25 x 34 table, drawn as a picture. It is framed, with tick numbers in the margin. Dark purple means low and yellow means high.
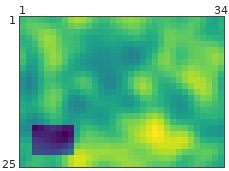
Ninth with the lowest average: bottom left. Odd patch: lower, in the bottom left. Histogram: skewed, a long tail of low values. Ninth with the highest average: bottom middle.
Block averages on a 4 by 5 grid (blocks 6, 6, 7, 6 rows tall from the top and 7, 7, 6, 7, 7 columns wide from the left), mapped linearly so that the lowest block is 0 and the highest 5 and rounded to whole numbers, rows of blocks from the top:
4 3 3 3 3 | 3 2 2 3 4 | 2 2 3 3 3 | 0 3 4 5 3
